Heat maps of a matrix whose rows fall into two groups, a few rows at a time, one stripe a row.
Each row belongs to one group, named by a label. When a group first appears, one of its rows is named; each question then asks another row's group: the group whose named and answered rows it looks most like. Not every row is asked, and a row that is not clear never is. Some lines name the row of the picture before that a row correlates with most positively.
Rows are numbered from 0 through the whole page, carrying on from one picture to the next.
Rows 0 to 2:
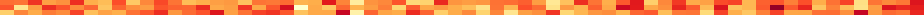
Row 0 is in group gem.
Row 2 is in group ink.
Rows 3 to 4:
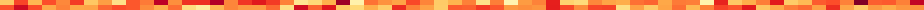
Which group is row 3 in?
ink
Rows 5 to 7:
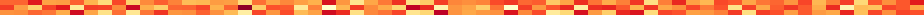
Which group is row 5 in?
gem
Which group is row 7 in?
gem
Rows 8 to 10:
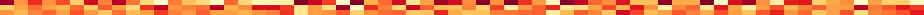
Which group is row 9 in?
ink
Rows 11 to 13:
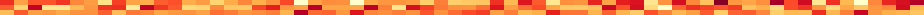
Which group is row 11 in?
gem
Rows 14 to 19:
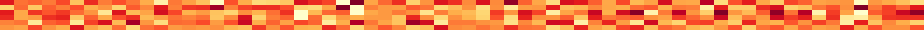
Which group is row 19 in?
gem
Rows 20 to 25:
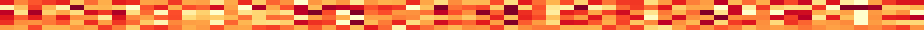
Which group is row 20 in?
gem
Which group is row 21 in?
gem
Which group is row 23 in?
gem
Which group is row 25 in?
ink
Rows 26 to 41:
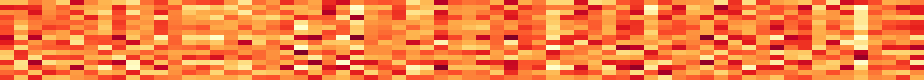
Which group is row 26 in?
gem
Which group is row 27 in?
gem
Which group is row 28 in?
gem
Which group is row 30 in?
gem
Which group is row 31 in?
gem
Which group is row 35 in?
gem
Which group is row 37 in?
ink
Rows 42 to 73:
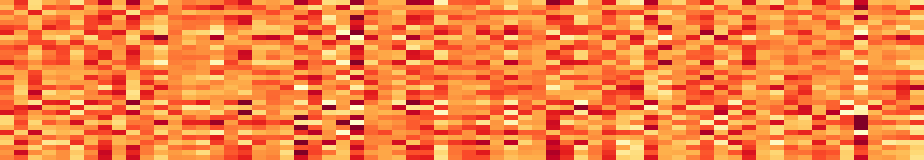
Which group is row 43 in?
ink
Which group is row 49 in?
ink
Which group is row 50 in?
gem
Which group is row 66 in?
ink
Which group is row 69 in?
ink
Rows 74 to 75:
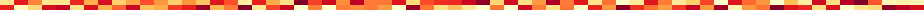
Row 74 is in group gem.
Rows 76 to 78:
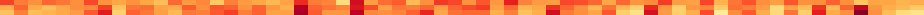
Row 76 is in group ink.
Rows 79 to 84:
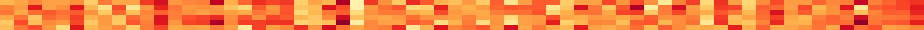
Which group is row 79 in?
ink
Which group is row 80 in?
gem
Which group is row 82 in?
ink
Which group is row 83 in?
ink
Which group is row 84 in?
gem
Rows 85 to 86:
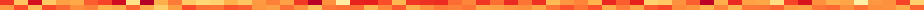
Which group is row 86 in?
ink
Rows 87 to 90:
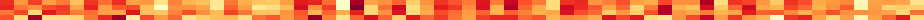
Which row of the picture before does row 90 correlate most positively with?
85
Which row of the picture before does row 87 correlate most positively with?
85
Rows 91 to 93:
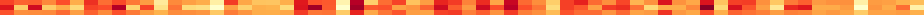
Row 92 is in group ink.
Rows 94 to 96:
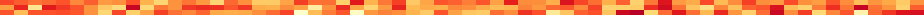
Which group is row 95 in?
ink
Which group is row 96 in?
gem
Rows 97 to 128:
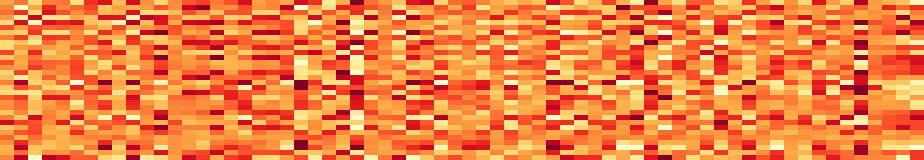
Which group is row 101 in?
ink
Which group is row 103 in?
ink
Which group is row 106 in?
ink
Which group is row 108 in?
ink
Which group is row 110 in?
gem
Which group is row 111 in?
ink
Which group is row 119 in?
ink
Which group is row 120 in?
gem
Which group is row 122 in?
ink
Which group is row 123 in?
gem
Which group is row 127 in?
ink
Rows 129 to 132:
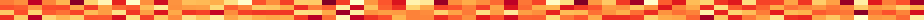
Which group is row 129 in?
gem
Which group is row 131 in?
ink
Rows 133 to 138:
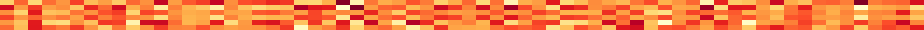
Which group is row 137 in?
ink
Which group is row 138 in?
gem
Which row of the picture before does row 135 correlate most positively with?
132
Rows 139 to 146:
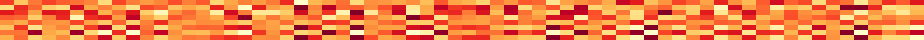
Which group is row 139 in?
gem
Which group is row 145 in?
gem
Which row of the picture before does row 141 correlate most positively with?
136
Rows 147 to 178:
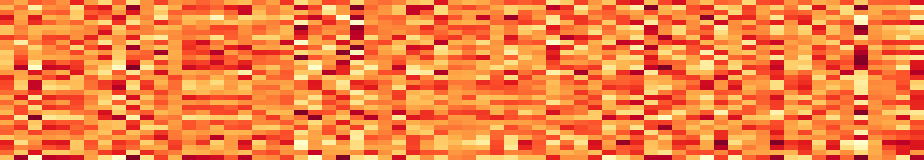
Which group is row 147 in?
gem
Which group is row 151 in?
gem
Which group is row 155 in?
gem
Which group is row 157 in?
ink
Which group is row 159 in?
ink
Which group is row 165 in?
gem
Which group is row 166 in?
ink
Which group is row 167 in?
gem
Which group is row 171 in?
ink
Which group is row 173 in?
gem
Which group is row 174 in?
ink
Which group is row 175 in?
gem
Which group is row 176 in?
gem
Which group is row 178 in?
ink
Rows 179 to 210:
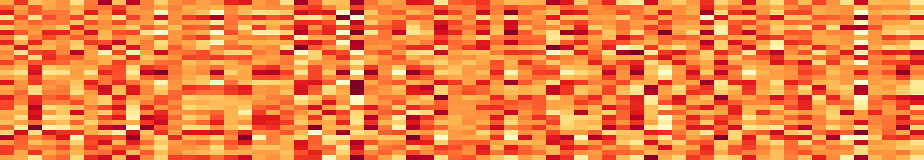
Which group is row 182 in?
ink
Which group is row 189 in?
gem
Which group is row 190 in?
ink
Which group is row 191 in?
gem
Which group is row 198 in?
gem
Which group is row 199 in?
gem
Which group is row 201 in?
gem
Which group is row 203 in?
ink
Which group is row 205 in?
ink
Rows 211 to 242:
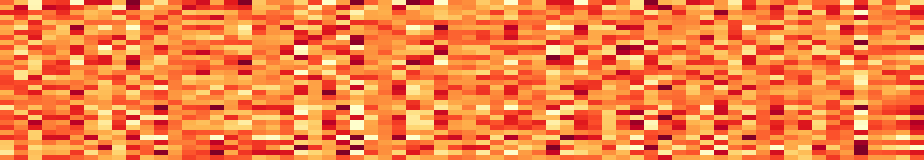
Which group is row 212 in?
ink
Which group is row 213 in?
gem
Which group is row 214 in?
ink
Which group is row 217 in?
gem
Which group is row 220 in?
gem
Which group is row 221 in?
gem
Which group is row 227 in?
gem
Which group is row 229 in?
gem
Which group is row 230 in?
gem
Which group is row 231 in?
gem
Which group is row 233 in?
gem
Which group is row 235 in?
gem
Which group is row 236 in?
gem
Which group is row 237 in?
ink
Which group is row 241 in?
ink
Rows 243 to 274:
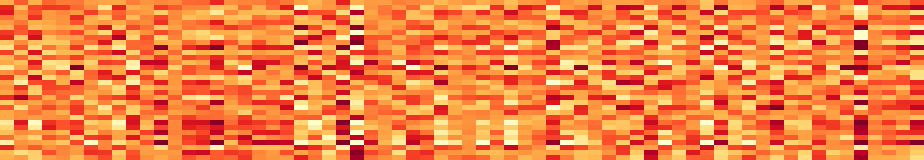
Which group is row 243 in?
ink
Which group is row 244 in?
gem
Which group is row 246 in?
gem
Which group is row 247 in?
ink
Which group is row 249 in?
gem
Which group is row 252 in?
ink
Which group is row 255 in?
ink
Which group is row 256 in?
gem
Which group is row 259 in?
gem
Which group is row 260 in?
ink
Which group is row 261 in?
ink
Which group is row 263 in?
ink
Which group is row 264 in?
gem
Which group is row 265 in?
gem
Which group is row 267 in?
ink
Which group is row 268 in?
ink
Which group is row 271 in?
ink
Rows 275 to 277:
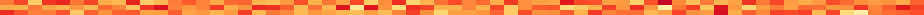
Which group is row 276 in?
ink
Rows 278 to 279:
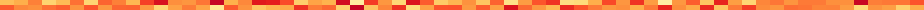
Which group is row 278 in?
ink
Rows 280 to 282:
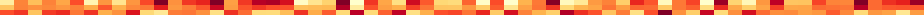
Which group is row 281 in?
ink
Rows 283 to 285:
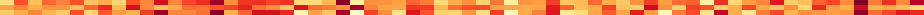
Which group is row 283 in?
ink
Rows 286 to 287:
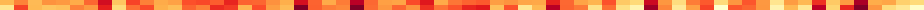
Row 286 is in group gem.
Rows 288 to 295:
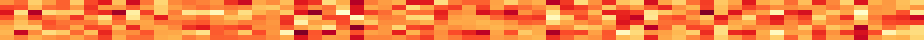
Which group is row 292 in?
gem
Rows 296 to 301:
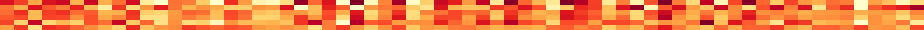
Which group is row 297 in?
gem
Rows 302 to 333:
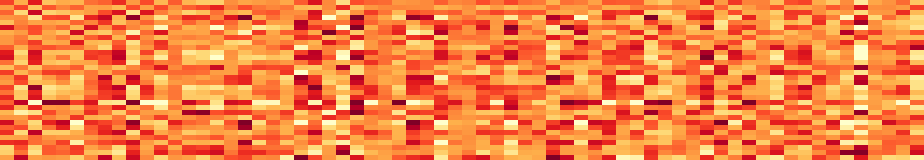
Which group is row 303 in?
ink
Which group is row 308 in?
gem
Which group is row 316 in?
gem
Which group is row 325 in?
gem
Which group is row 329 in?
ink
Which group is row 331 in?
ink
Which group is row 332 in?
ink
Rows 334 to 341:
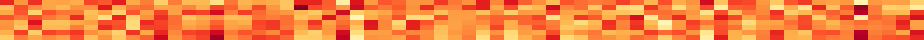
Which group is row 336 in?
ink
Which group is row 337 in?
gem
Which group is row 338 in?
ink
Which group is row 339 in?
ink
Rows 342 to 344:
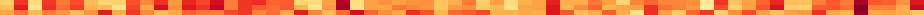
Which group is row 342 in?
ink
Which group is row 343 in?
ink
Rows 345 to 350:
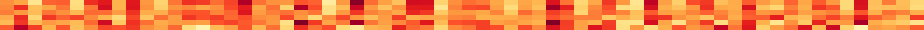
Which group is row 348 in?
ink
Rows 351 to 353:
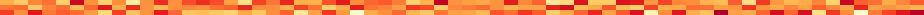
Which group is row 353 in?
gem
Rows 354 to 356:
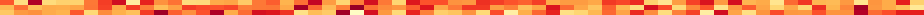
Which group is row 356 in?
ink
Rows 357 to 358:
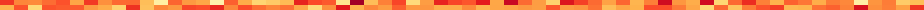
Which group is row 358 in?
ink
